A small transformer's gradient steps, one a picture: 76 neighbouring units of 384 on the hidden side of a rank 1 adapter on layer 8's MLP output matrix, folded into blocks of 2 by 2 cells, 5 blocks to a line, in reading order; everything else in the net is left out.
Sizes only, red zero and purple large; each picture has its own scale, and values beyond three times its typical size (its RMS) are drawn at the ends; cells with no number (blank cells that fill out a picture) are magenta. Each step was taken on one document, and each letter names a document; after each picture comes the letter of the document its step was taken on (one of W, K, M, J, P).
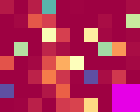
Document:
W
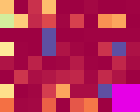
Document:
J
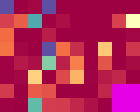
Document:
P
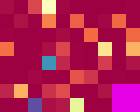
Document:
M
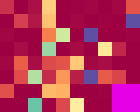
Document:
W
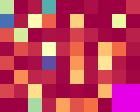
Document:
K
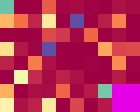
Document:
J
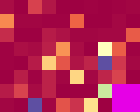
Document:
K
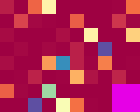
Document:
M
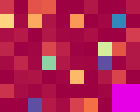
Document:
K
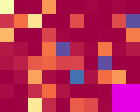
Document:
P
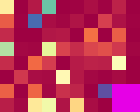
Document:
J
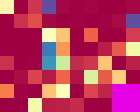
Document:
W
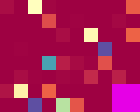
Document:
M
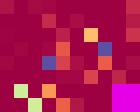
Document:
M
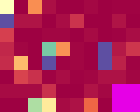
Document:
K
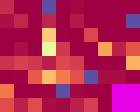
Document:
W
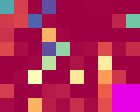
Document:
P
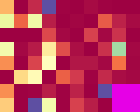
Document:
J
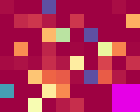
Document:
W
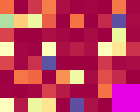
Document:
J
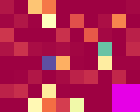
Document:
M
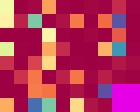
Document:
J
